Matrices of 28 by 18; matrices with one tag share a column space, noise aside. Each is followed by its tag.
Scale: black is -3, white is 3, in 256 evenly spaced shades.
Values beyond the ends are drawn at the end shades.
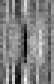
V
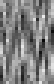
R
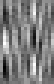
R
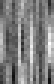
V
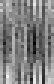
V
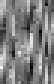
R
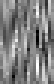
R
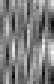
R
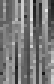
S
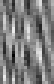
R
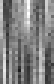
S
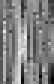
V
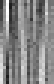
S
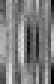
V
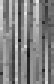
S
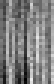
V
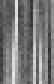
S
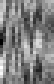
R
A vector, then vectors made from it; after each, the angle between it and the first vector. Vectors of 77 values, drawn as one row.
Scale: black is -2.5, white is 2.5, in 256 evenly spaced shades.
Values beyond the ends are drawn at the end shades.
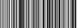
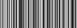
nearly parallel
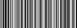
partly opposed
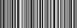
partly opposed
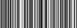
nearly opposite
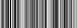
partly opposed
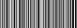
partly aligned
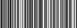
nearly opposite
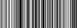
partly aligned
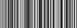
partly opposed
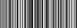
partly opposed
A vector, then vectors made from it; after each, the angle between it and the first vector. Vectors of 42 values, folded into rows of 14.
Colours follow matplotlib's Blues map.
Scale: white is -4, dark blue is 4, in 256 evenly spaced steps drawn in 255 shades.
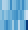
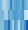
nearly parallel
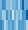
partly opposed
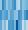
partly opposed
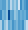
partly opposed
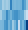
nearly parallel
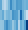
nearly parallel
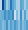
orthogonal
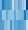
partly opposed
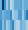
partly opposed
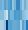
partly aligned
